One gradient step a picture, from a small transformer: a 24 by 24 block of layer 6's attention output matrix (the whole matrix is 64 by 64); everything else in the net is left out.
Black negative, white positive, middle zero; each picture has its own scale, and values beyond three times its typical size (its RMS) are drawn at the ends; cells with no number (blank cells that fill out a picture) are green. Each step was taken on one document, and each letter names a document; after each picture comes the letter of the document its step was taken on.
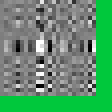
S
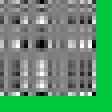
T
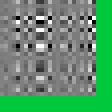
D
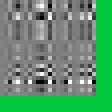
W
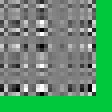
T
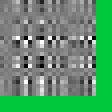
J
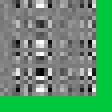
D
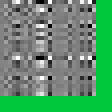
W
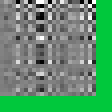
S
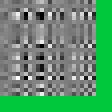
J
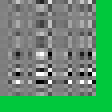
W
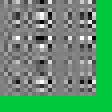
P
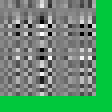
P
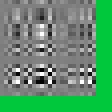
W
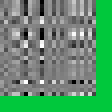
J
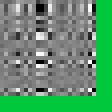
S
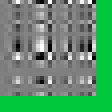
W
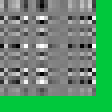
T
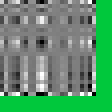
T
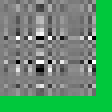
D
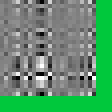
D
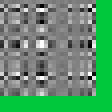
T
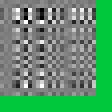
J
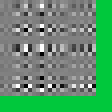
J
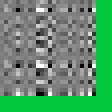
S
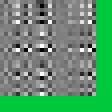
P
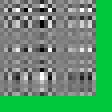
P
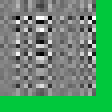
D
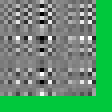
P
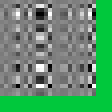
S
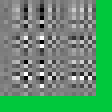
J
